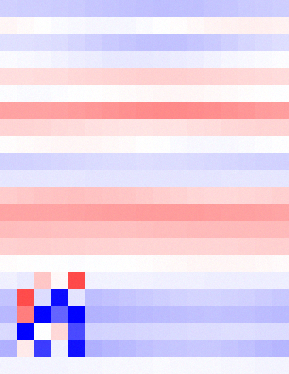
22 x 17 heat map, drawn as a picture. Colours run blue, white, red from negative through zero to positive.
Streaks run across, left to right. An odd patch, rougher than its surroundings, sits in the bottom left. The bottom left is the roughest part.
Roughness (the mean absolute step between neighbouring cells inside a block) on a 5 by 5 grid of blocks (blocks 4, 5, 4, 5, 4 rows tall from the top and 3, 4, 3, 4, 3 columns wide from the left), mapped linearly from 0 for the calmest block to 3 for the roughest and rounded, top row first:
00000 | 00000 | 00000 | 11000 | 31000
